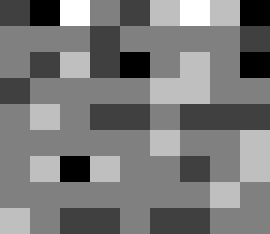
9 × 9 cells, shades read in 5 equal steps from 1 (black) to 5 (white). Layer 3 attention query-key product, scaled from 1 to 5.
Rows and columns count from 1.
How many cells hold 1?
5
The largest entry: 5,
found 2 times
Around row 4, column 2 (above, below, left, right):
2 4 2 3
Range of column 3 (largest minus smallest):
4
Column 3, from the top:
5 3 4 3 3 3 1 3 2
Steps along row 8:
same same same same same same up down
